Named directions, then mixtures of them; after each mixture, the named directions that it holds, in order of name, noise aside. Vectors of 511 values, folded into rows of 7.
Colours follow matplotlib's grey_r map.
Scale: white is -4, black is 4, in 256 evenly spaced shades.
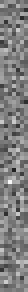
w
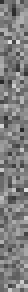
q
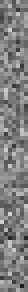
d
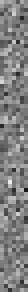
q, w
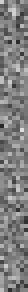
q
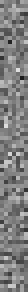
d, q, w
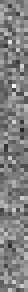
d, q, w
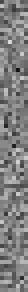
d, q, w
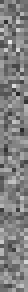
d, q, w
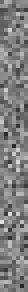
d, w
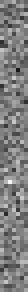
w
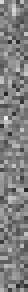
q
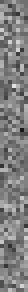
d, q, w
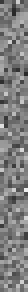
d, q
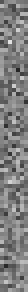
q, w
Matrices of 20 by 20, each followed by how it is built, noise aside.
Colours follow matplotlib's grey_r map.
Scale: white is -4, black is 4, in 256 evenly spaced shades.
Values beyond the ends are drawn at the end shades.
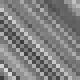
Toeplitz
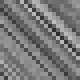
Toeplitz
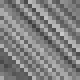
Toeplitz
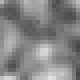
smooth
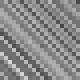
Toeplitz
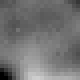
smooth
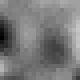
smooth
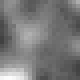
smooth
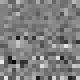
uneven rows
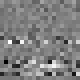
uneven rows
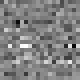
uneven rows
